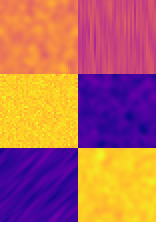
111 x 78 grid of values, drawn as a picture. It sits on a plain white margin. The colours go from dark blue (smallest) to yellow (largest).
The table splits into 3 rows of 2 panels. Panel 1,1: high, blotchy, faint in contrast. Panel 1,2: middling, streaked downward, faint in contrast. Panel 2,1: very high, fine-grained, faint in contrast. Panel 2,2: very low, blotchy, faint in contrast. Panel 3,1: very low, slanting up to the right, faint in contrast. Panel 3,2: very high, blotchy, faint in contrast.
